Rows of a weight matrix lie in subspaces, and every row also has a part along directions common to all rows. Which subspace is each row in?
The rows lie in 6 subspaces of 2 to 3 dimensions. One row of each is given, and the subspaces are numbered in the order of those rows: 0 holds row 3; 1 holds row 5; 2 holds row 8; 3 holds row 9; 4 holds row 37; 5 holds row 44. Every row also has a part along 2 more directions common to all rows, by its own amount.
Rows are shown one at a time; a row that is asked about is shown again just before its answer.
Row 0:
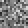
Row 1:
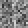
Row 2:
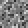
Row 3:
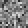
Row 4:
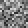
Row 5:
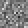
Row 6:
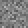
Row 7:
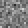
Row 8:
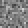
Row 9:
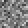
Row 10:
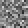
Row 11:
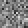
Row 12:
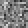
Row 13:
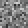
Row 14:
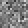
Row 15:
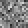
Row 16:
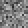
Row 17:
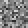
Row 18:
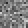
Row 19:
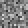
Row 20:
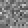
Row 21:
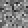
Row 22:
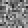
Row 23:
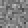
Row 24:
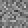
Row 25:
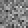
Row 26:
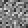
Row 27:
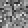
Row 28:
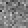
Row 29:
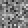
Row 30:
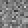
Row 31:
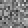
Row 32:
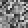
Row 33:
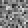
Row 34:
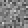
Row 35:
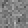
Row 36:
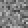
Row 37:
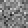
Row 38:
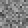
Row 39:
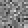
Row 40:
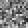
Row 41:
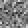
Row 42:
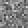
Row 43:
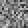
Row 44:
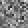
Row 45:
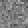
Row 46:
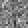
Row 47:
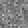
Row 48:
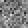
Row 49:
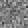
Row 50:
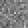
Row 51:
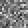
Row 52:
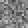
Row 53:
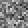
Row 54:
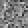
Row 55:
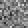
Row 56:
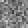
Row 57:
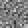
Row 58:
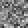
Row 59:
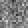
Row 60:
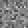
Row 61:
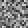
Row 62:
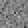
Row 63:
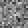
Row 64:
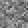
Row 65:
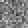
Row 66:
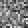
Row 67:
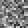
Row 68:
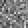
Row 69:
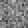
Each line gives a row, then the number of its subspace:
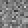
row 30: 3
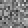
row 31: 4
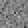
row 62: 1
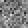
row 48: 4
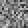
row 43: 1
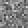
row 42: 2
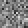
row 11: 1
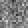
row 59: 4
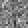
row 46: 0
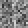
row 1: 0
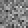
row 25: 3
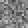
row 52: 4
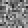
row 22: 2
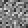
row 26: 0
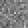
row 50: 1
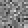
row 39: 0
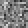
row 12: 1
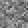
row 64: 5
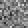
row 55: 4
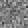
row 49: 0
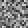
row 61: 3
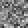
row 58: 3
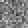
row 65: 4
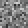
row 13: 2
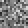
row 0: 5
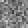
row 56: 4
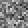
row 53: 5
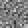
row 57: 0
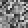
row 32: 5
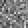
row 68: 1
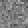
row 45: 5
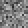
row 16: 2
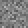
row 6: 3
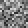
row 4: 4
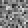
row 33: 2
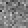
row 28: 4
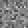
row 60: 3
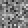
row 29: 5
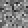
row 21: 2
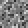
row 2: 5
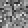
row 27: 2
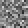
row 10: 3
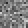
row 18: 1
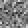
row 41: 0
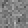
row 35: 0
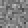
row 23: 2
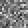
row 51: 1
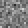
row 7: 2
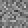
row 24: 3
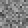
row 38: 5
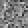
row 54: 1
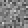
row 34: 0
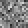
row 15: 5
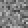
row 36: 0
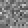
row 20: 1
